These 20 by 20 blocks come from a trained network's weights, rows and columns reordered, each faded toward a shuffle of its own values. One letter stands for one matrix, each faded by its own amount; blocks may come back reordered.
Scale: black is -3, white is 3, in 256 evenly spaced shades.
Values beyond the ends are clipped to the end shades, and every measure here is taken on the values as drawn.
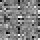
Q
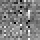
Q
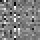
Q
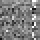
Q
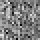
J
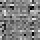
Q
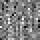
J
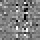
Q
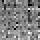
Q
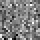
J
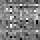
Q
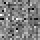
J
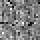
J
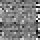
Q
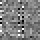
Q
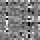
Q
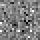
J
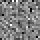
J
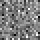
J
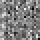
J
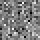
J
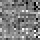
Q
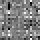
Q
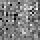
J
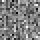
J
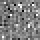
J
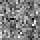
J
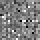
J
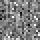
J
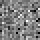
J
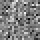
J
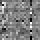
Q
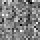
J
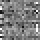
Q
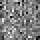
J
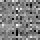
Q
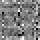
Q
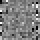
Q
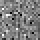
J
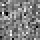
J
